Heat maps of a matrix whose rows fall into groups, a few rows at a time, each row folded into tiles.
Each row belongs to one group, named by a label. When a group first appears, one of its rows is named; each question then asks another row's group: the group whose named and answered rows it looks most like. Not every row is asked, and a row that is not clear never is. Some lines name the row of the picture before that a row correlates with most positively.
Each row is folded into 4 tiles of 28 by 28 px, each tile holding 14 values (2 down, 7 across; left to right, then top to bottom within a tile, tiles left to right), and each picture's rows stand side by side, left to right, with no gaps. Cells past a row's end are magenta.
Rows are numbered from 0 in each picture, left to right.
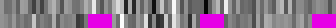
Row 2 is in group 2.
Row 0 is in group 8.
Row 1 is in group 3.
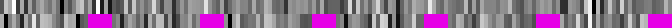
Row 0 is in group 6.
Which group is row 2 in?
6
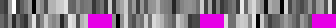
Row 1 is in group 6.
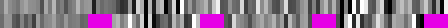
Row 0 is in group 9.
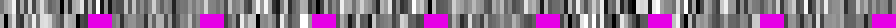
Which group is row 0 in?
6
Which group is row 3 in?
9
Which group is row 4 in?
9
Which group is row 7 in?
2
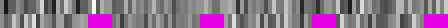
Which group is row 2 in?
3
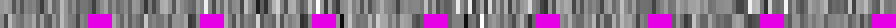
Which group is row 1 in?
8
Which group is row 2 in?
8
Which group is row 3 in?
6
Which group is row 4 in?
2
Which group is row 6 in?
9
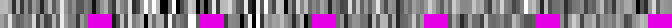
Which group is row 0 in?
3
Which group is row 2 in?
2
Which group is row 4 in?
9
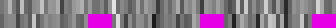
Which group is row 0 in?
2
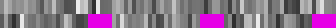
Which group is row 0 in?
9
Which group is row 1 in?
3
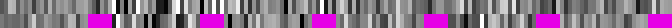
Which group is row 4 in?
2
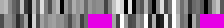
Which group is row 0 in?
2
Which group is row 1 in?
3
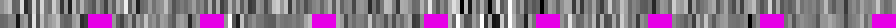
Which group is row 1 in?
6
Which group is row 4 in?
3
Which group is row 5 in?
3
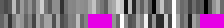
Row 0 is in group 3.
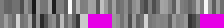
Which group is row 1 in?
8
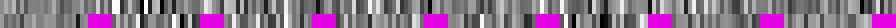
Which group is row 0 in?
6
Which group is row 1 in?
2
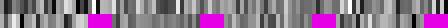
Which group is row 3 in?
6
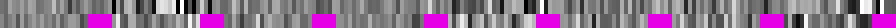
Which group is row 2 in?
2
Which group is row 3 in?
8
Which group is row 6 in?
3
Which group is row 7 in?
9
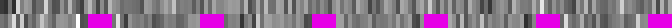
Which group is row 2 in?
2
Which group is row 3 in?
8
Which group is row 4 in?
8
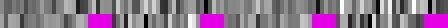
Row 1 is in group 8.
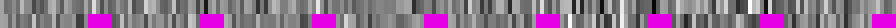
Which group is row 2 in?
8
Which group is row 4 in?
8
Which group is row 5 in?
3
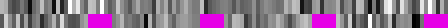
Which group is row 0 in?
2
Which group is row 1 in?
9
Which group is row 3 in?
8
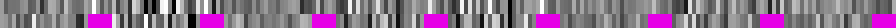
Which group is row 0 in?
8
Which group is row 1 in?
8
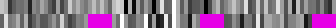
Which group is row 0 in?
2
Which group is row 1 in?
3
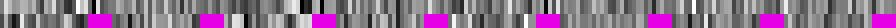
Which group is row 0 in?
9
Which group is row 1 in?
2
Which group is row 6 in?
2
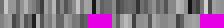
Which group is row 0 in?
9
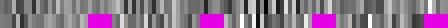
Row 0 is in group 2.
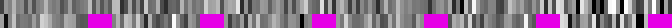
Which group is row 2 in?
6
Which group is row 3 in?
3
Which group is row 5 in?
8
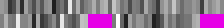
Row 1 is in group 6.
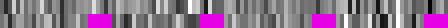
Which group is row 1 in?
9
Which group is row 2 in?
3
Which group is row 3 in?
3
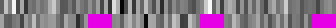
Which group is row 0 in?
6
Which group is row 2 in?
3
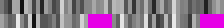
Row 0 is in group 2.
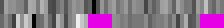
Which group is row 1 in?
8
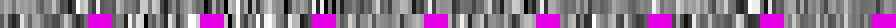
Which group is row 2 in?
6
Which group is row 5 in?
8
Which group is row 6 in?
9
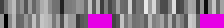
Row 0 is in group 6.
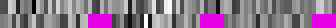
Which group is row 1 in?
2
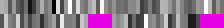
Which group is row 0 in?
2
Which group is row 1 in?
8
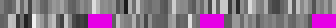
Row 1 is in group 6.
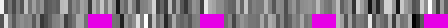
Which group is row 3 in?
8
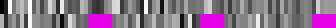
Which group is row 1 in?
2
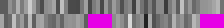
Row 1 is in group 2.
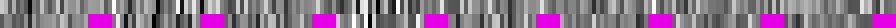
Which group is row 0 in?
2
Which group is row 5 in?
8
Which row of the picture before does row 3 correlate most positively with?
1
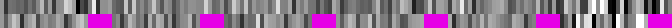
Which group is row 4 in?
6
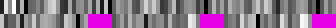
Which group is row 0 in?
6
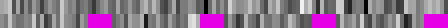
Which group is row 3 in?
2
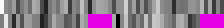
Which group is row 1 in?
6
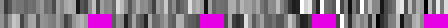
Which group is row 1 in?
9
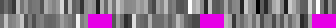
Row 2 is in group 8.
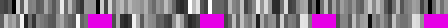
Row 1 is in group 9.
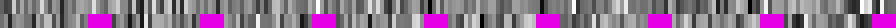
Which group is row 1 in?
2
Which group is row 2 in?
8
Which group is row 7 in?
9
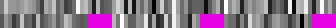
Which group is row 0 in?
9
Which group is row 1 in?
3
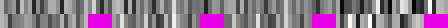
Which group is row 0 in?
8
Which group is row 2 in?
3
